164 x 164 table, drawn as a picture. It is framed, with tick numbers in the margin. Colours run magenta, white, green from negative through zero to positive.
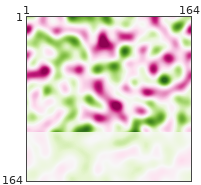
On average the colour sits 50% of the way up the scale. The bottom part is calmer, past a seam about 70% of the way down. Neither half mirrors the other.
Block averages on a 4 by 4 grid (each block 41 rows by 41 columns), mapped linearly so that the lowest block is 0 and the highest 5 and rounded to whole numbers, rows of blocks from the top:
3 2 1 1
2 1 2 0
3 3 1 5
3 4 3 2
